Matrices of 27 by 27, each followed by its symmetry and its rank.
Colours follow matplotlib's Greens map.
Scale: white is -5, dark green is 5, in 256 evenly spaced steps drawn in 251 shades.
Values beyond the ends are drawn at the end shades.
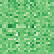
neither, rank five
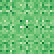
symmetric, rank three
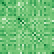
symmetric, rank five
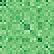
symmetric, rank five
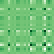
symmetric, rank one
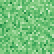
neither, full rank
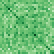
symmetric, rank five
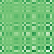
symmetric, rank one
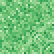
symmetric, full rank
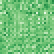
neither, rank five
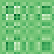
symmetric, rank one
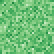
symmetric, full rank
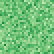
neither, full rank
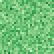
neither, full rank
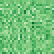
neither, rank five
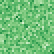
symmetric, full rank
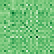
symmetric, rank three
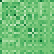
symmetric, rank three
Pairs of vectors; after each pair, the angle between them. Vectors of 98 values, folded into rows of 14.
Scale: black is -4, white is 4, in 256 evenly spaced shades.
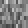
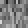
nearly opposite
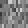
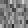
partly aligned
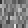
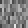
nearly parallel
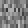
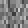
partly opposed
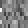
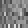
partly opposed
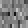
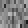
partly opposed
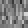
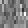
partly aligned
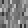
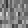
partly opposed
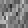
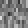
orthogonal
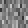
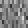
nearly opposite
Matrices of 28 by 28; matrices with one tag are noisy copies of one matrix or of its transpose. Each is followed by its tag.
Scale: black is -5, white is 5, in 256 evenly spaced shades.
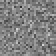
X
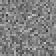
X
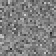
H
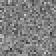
H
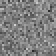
H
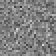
X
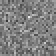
X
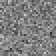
H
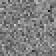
H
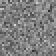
H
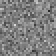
H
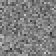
H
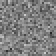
H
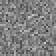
X
